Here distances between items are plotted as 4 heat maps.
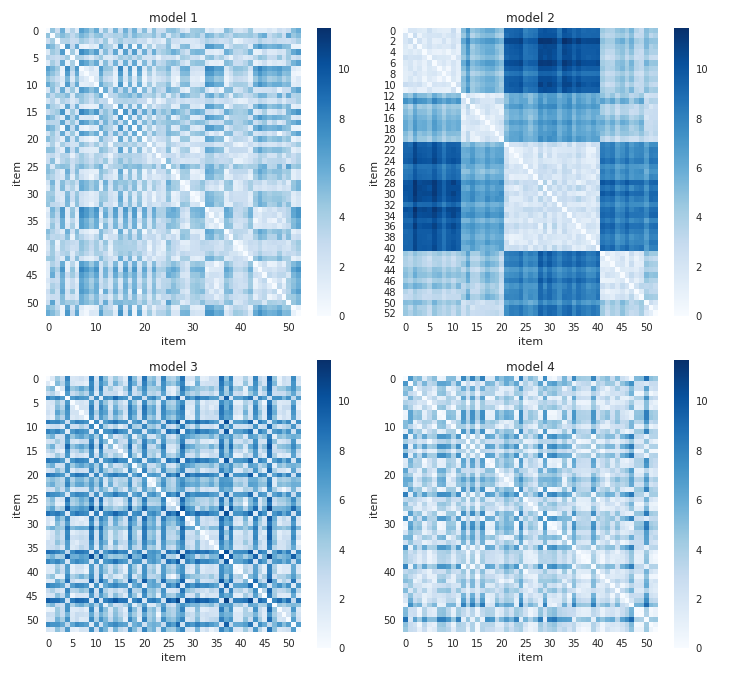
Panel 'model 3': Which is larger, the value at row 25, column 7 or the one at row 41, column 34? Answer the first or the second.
the first
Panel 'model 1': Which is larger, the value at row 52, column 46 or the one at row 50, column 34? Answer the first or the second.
the first
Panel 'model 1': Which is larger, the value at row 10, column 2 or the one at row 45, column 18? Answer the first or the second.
the second
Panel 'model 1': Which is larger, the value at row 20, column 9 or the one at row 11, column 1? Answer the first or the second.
the second
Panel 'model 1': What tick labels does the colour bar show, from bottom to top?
0, 2, 4, 6, 8, 10
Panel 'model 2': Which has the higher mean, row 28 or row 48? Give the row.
28
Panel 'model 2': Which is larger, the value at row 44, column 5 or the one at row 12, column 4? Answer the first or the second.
the second
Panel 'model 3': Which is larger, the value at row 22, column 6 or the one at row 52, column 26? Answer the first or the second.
the first
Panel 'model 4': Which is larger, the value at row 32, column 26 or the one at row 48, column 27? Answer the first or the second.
the first
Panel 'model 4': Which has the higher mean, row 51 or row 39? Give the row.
39
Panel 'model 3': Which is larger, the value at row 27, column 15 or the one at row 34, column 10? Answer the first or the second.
the first
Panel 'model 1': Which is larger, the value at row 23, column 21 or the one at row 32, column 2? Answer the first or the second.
the second
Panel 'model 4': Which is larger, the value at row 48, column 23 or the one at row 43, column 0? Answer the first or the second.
the first
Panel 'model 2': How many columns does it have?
53
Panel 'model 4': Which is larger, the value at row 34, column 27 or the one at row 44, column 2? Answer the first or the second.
the second
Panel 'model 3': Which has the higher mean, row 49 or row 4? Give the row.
4
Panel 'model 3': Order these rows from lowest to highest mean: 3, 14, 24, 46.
3, 14, 24, 46
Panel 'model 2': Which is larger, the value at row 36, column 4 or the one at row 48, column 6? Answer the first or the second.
the first
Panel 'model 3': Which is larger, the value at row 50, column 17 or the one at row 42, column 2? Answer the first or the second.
the first
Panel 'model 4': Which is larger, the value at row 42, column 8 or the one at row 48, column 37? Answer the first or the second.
the first
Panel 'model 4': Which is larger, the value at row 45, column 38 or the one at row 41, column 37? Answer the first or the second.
the first
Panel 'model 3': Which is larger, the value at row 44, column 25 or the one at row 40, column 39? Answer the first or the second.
the first
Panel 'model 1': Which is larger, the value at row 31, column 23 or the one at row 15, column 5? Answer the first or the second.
the second
